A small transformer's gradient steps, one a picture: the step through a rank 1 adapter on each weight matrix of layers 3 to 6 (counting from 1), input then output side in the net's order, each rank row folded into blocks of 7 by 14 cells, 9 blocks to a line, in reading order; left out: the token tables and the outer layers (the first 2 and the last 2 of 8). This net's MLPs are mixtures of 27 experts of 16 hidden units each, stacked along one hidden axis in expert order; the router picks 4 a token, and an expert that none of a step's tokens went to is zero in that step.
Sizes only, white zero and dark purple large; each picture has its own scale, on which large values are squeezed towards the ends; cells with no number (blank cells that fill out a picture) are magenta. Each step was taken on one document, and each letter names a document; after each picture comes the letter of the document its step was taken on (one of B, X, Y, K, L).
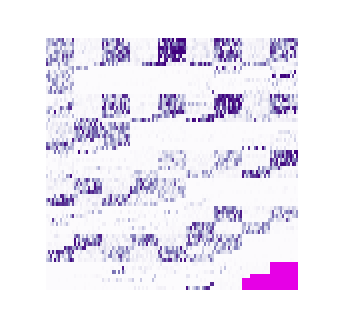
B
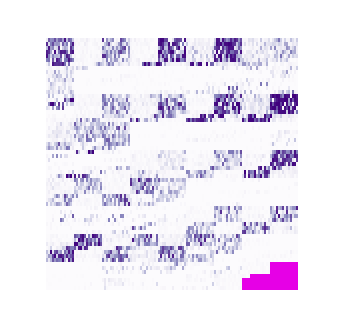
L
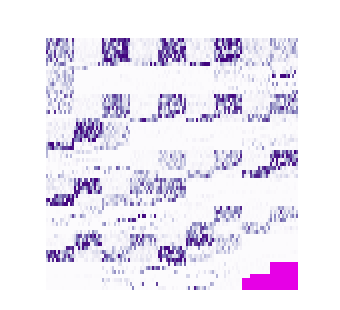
B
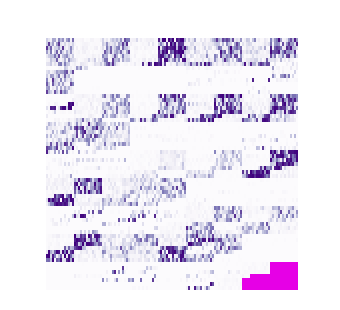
B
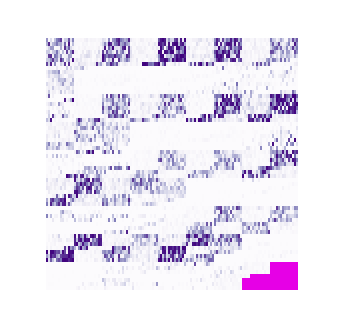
L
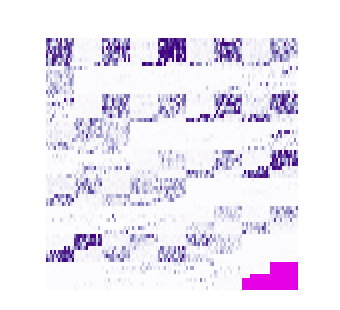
L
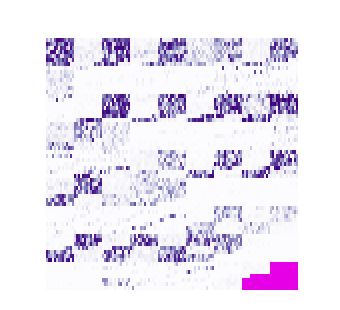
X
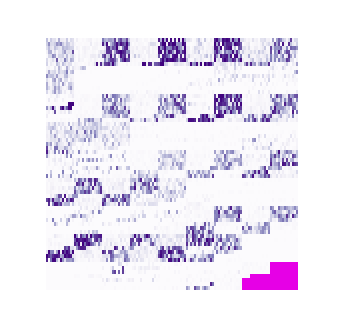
B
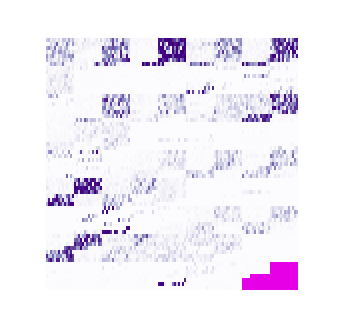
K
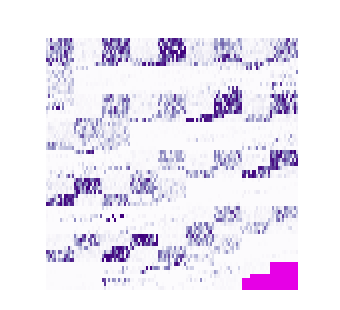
L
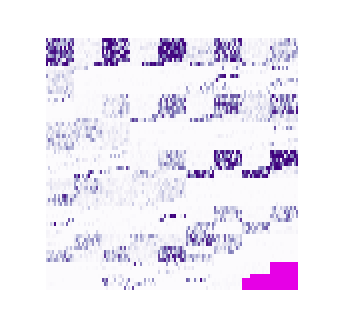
X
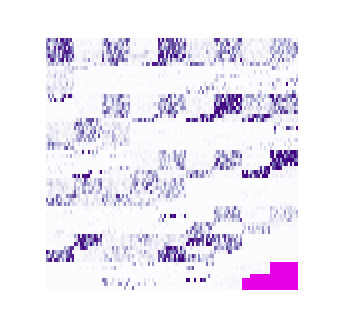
X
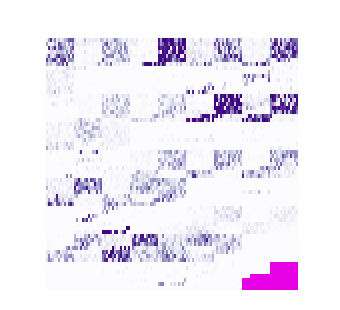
K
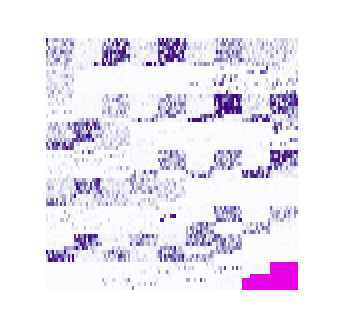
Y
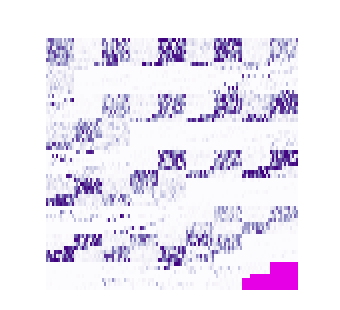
L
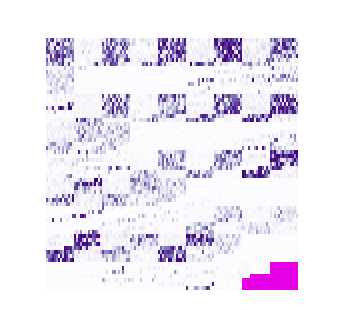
B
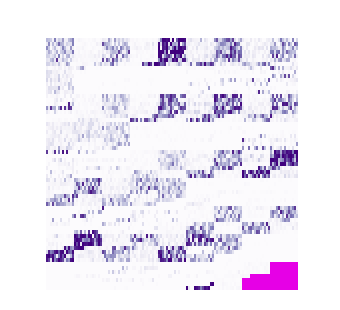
B
